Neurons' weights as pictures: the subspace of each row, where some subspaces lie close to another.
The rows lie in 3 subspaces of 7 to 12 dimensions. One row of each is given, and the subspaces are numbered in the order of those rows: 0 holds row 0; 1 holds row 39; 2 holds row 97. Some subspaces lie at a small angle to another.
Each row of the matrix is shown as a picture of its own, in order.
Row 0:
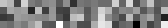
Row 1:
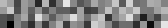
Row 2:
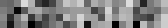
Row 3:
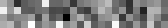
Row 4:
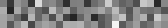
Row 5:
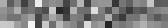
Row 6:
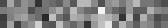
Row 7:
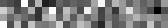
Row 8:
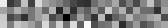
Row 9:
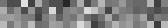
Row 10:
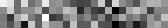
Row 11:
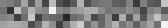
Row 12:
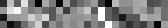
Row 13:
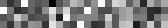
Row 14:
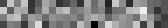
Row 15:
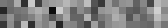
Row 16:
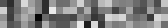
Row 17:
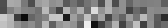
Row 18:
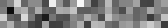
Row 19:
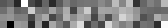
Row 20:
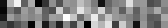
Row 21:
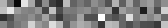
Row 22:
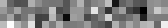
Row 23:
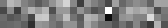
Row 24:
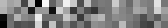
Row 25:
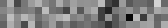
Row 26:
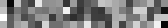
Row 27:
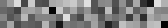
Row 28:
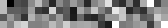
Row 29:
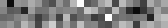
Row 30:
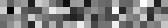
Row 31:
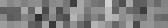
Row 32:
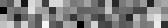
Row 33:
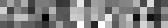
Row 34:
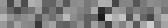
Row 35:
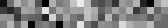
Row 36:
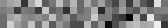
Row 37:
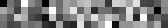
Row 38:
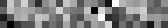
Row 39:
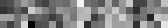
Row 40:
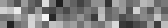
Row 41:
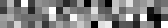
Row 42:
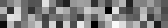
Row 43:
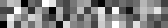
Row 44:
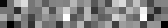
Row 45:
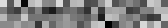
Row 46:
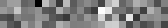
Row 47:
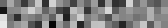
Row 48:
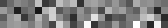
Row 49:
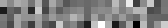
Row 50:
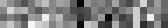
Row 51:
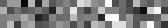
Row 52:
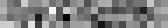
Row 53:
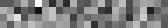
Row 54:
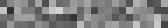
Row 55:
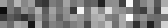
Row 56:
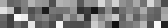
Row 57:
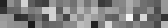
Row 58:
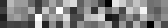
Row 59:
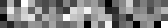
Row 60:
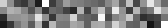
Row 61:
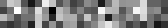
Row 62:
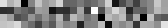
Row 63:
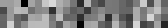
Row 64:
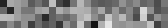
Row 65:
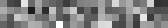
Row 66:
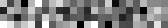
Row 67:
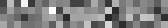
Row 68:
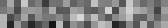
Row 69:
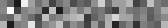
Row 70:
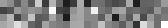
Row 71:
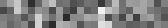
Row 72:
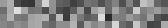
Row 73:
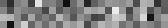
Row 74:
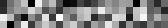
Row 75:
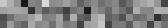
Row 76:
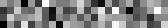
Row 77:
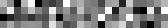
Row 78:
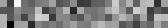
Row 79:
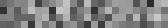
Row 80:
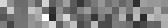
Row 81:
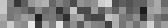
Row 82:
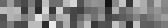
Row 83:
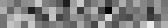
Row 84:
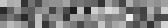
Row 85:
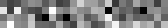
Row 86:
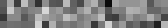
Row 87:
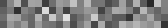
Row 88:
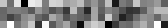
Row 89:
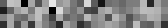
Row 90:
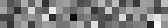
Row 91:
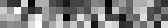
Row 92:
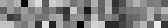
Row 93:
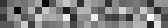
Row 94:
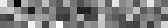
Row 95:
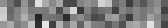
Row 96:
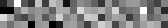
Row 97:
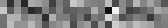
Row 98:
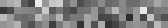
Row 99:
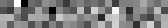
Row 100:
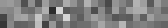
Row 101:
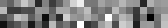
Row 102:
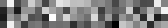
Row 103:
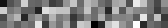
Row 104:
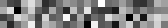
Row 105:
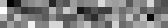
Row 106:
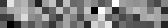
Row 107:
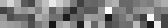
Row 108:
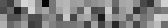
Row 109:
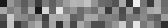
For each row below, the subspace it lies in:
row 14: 1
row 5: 1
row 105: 0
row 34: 0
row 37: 2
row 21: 0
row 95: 0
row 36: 2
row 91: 0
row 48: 2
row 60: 1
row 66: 1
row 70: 2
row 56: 2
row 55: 0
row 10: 2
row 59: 0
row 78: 0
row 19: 1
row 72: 1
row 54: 2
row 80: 2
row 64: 1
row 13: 1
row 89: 1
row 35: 2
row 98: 0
